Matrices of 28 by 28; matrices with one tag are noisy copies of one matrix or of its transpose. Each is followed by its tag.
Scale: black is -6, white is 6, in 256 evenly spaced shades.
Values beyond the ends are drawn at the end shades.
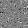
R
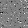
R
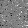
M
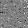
R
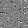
R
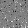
M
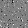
R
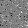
M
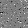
R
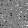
M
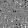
M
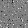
R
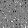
M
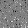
M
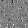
R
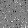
M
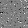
R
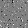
R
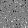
M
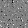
R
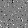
R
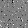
R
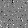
R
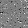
R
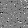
R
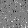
M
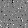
R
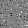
M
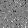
M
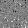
M
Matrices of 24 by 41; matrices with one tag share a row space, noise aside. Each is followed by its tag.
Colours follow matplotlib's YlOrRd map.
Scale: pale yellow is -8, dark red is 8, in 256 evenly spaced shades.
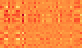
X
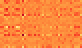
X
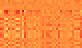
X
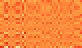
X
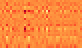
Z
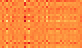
Z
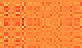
X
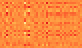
Z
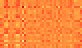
X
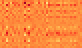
Z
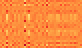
Z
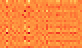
Z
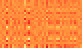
Z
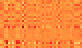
X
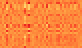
Z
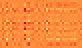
Z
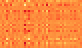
Z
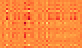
Z
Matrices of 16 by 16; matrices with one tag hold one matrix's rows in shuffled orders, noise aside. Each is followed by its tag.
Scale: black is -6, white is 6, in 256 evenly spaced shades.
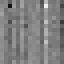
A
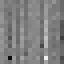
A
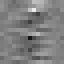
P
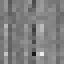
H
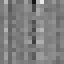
H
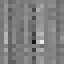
H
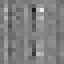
H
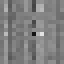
H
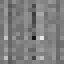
H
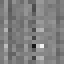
H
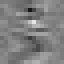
P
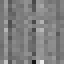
H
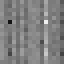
A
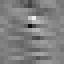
P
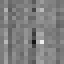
H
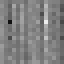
A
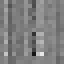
H
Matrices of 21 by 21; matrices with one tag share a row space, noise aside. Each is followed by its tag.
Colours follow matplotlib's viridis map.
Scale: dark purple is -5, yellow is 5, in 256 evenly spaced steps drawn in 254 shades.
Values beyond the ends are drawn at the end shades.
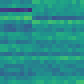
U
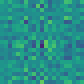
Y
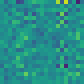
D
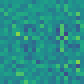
D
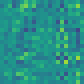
D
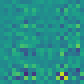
D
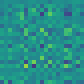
Y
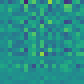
Y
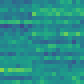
U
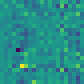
D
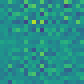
Y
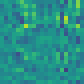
D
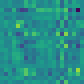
D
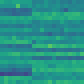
U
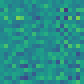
D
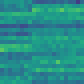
U
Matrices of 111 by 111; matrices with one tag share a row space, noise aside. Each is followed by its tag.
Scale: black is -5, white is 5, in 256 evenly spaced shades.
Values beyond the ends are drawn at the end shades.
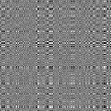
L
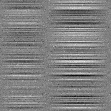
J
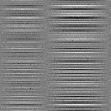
J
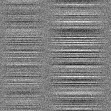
J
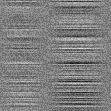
J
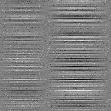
J
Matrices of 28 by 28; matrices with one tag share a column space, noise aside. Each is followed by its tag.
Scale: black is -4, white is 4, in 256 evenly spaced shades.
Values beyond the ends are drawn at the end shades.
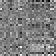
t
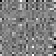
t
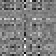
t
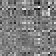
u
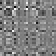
u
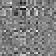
u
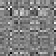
u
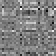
u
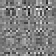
u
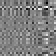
u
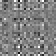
t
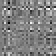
u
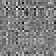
u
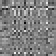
u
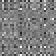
t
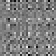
t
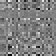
t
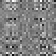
t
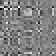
u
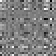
t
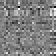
u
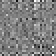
t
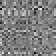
u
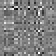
u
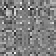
u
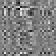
u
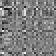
u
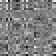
t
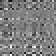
t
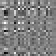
u
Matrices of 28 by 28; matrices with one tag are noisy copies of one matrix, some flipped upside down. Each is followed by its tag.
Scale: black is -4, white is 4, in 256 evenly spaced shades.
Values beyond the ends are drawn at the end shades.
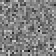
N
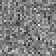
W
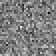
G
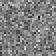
W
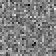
N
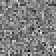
N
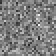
W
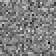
G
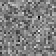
W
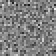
N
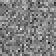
G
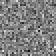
N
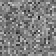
W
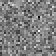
W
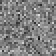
W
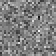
W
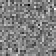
N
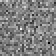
G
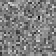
W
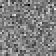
N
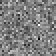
W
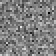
G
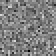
N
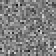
N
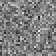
W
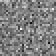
G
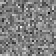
G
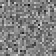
N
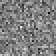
G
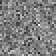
W
